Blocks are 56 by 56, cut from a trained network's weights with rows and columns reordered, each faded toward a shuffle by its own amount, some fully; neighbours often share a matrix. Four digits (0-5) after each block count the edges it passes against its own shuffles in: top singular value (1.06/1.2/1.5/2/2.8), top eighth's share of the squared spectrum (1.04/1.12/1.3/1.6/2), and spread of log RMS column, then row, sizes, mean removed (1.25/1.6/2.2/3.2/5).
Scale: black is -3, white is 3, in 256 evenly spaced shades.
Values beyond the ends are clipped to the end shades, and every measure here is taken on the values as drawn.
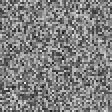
0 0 0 0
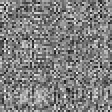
4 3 2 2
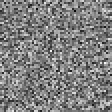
3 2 0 0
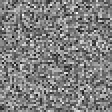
3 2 0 0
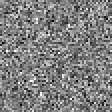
2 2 0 0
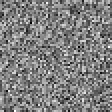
2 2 0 0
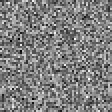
0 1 0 0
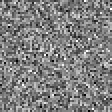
0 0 0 0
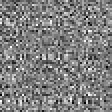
4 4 2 3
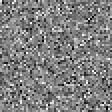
1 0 0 0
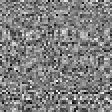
4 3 0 2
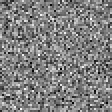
0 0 0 0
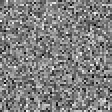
2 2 0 0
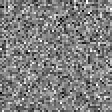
1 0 0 0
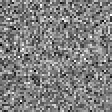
2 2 0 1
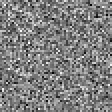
1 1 0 0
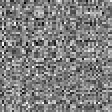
4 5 2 3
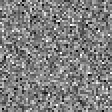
1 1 0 0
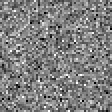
0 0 0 0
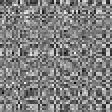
5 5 3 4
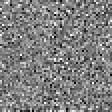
3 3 1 1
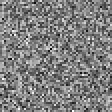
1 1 0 0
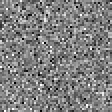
1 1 0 0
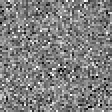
2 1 0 0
